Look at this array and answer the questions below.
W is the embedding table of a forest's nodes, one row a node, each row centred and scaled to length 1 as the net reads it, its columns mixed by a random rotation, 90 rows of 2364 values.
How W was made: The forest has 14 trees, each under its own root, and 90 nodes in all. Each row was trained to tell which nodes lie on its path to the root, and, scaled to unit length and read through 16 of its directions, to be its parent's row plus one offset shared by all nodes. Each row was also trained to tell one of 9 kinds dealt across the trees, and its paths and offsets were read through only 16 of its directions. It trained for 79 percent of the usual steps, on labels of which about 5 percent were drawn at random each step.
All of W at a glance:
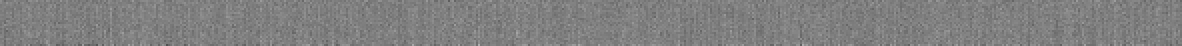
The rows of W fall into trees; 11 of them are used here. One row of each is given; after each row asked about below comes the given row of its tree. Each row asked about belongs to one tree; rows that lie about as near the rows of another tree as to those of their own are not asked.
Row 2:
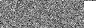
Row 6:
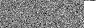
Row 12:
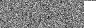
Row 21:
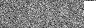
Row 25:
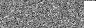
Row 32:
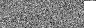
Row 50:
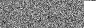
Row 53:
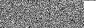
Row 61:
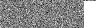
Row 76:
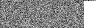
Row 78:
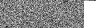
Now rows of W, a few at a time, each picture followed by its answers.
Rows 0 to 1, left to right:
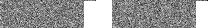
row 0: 61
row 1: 25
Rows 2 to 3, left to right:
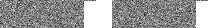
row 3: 25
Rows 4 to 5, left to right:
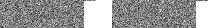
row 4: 76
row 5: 78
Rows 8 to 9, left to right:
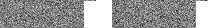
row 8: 53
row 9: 50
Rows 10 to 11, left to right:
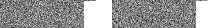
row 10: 32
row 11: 76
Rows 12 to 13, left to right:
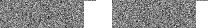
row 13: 76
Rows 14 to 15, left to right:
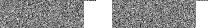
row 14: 25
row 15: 61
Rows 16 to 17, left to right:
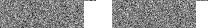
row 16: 25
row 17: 61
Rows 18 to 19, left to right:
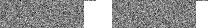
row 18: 25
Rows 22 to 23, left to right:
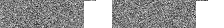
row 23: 2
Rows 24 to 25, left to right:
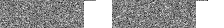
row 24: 32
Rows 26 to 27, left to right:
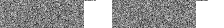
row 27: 32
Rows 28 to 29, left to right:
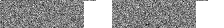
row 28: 61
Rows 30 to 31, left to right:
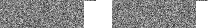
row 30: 25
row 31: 6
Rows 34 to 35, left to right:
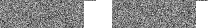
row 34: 12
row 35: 6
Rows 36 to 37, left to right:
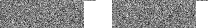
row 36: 53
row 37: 53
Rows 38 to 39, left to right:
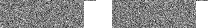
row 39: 2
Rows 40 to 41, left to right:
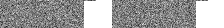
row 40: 78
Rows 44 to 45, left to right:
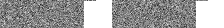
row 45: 12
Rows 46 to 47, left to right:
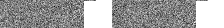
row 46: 32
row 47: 50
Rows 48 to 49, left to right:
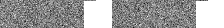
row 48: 76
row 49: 78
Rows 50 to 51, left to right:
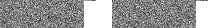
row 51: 78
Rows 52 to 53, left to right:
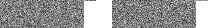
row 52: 25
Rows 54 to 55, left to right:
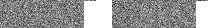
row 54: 25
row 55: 21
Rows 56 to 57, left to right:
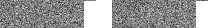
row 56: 32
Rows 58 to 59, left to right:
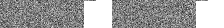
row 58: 6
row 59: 32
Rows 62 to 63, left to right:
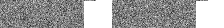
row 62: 53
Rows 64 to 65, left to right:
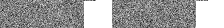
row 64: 78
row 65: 61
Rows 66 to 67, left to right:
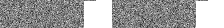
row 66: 61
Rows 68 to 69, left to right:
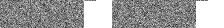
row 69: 25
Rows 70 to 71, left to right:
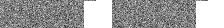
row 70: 12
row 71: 6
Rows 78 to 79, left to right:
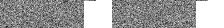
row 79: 32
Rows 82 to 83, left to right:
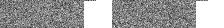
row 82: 32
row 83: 61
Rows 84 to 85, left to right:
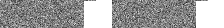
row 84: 61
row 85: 76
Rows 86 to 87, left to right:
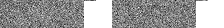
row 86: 2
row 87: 32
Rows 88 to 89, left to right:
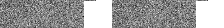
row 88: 61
